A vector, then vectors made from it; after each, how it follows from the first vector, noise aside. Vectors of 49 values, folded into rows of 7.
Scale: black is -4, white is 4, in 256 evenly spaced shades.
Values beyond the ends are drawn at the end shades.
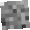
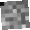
negated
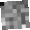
negated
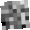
scaled up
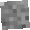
shrunk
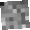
negated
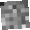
negated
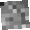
negated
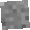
shrunk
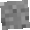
shrunk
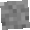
shrunk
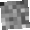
negated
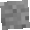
shrunk
